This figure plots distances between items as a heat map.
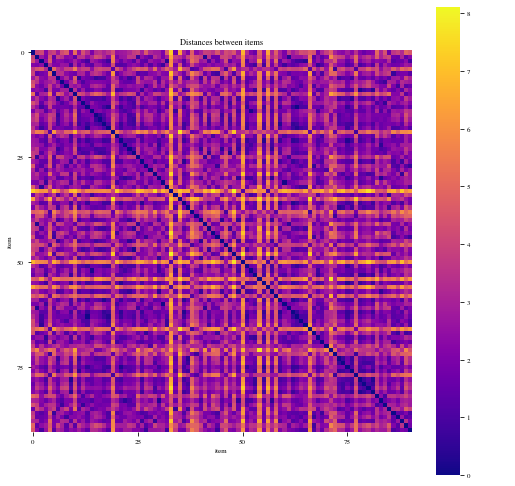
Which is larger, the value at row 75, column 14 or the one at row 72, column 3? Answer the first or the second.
the second
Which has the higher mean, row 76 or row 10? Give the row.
10
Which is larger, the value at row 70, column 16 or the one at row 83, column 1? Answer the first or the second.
the first
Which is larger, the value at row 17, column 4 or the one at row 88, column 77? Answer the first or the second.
the second
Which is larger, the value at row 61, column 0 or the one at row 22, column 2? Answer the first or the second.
the first
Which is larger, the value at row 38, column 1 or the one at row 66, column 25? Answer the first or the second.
the second
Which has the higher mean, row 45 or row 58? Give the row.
58
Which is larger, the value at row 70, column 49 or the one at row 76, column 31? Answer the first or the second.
the first
